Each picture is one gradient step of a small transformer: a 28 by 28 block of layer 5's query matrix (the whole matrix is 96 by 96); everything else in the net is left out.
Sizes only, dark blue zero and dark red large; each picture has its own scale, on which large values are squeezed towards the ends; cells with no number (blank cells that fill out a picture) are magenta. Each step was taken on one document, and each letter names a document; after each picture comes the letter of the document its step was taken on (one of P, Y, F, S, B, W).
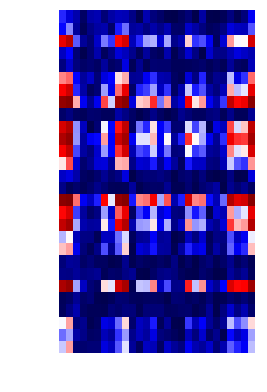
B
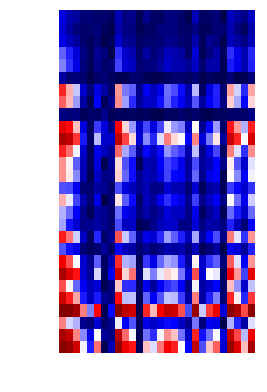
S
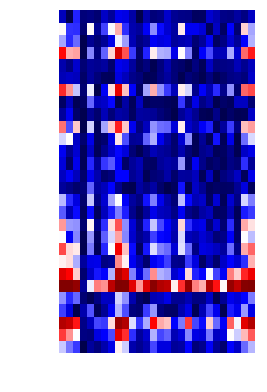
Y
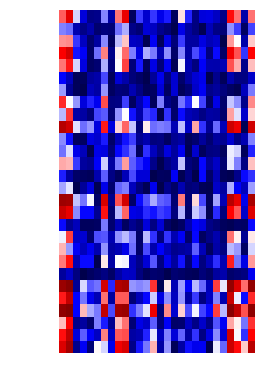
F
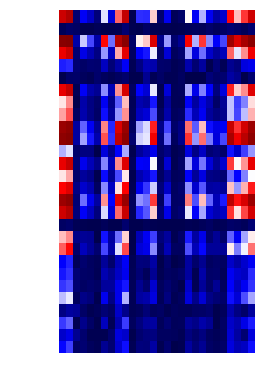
B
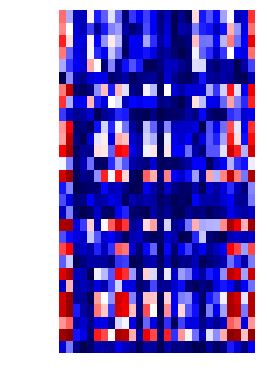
F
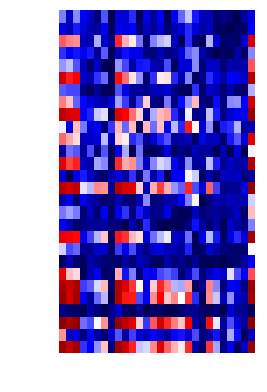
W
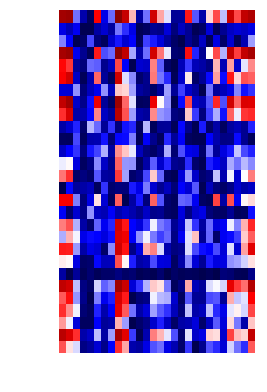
Y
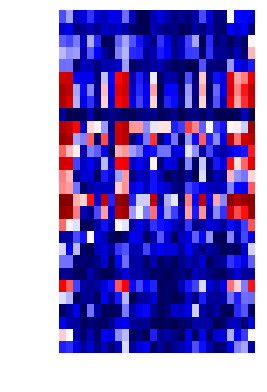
B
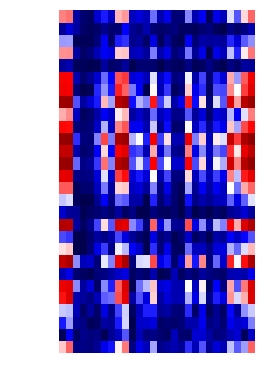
B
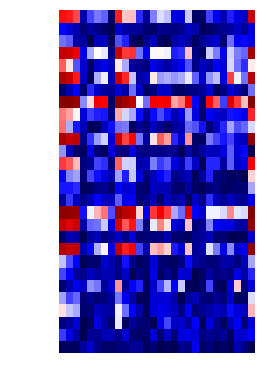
W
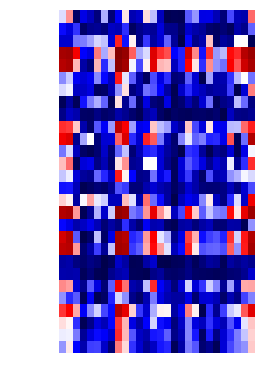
Y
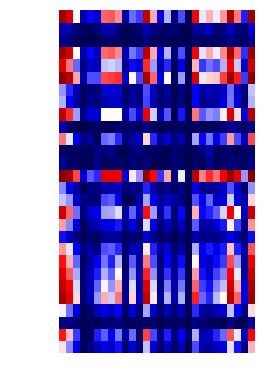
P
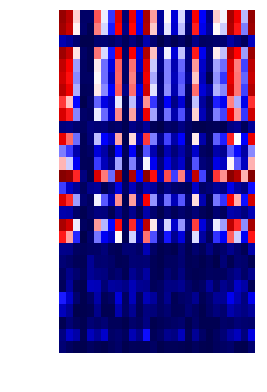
P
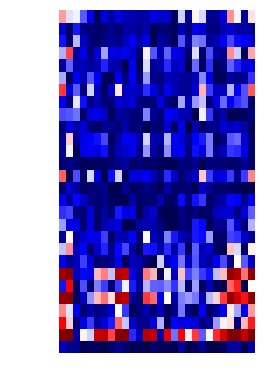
F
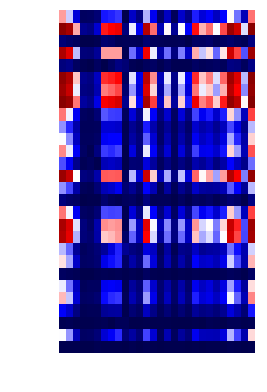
P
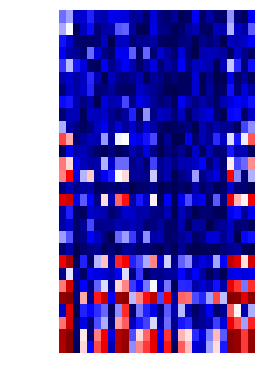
F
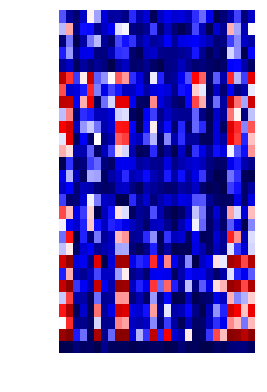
F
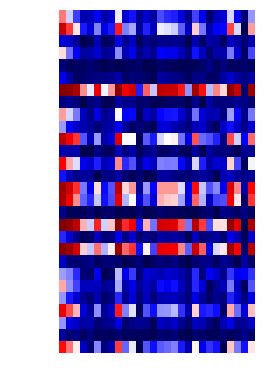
S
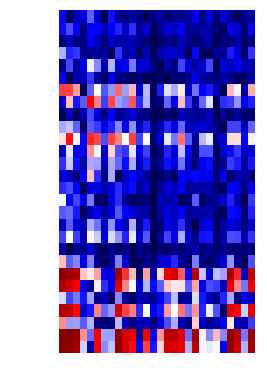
S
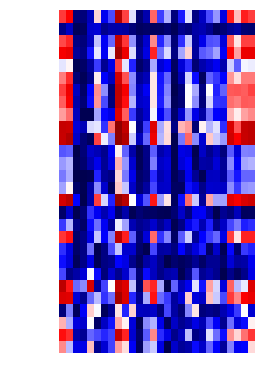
Y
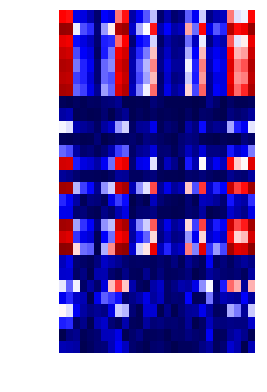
B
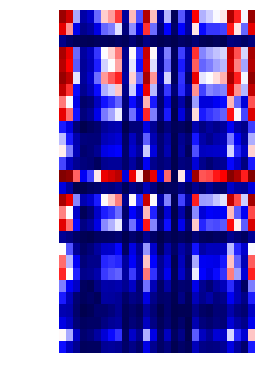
P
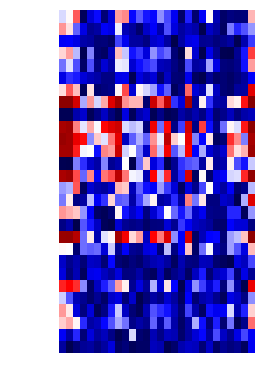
W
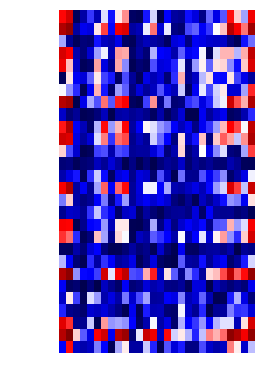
F
